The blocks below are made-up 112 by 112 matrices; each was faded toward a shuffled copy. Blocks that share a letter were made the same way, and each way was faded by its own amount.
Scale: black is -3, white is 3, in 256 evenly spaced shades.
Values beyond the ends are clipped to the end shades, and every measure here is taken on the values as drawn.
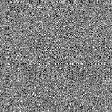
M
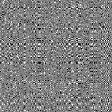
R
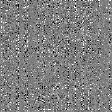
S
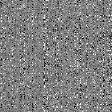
S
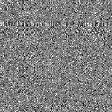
M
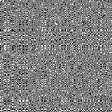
R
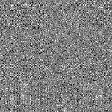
M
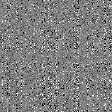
S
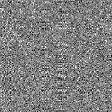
M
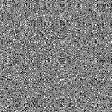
M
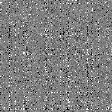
S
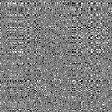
R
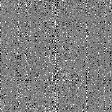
S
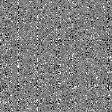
S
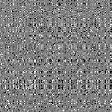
R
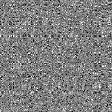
M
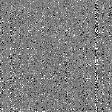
S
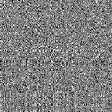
M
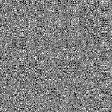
M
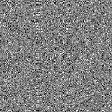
M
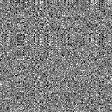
M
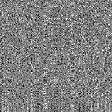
M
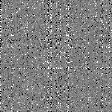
S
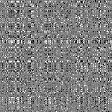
R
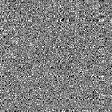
M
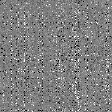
S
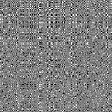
R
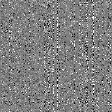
S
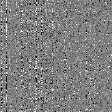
S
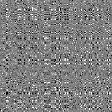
R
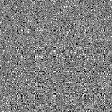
M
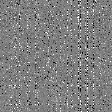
S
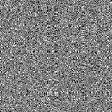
M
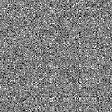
M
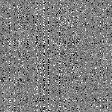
S
